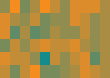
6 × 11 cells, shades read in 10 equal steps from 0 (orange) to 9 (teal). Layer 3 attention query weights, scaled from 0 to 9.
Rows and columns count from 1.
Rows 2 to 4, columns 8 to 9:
1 2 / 4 2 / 1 3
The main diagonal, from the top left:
4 3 3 2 9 5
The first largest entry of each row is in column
3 5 2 1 5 2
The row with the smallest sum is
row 1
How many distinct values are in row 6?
6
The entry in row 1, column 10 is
1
